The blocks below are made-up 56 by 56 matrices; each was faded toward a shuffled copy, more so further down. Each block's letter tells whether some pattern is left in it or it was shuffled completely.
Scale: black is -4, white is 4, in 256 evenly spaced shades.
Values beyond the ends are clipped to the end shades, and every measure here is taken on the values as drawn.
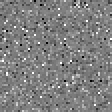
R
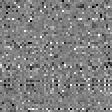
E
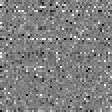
E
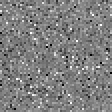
R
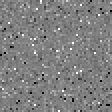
R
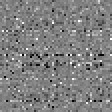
E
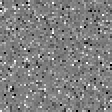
R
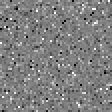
R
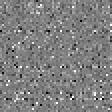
E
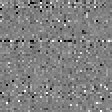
E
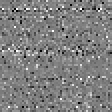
E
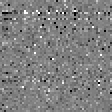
E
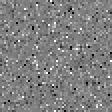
R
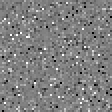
R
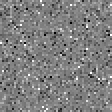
R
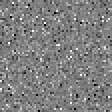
R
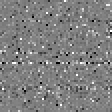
E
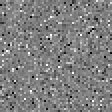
R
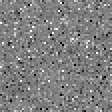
R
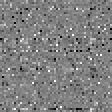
E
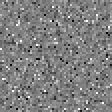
R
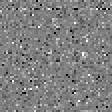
E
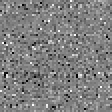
E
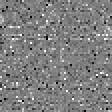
E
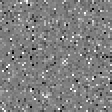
R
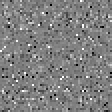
E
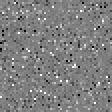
R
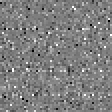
E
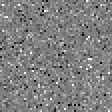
R
